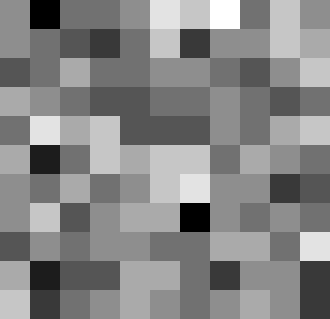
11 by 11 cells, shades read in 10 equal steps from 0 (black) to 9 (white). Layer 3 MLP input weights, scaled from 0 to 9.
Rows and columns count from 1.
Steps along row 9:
up down up same down same up same down up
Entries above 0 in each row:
10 11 11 11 11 11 11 10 11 11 11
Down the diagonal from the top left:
5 4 6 3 3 7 8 5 6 5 2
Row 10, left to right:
6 1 3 3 6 6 4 2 5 5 2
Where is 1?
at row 6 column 2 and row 10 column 2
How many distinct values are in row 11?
5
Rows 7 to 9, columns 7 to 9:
8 5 5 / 0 5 4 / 4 6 6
